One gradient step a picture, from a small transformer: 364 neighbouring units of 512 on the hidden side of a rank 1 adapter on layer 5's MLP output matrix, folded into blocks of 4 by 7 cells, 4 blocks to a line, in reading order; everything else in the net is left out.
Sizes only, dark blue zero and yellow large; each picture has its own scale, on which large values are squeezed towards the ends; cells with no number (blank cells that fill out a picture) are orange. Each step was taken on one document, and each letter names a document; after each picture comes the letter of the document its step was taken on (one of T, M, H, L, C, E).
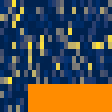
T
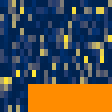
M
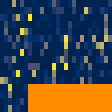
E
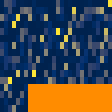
T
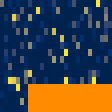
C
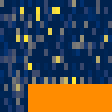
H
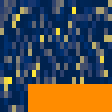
M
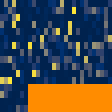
M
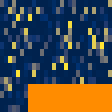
E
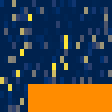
E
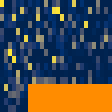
H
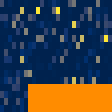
C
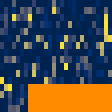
E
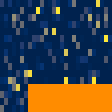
C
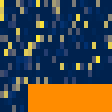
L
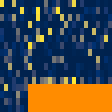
H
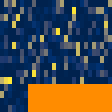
M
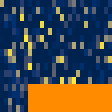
H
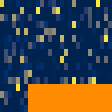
C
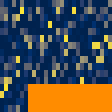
T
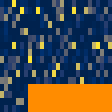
T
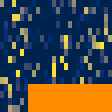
E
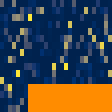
E
